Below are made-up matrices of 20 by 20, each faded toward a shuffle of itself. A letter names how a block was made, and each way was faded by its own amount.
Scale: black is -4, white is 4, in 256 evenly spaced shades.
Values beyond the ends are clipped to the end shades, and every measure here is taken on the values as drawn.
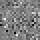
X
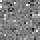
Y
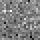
Y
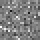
X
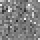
Y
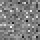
Y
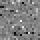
Y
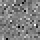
Y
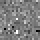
Y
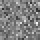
X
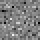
X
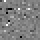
Y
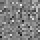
X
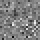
X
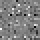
X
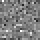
Y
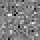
Y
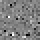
Y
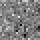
X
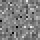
Y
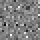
Y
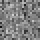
X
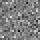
X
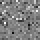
Y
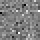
Y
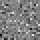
Y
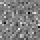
X
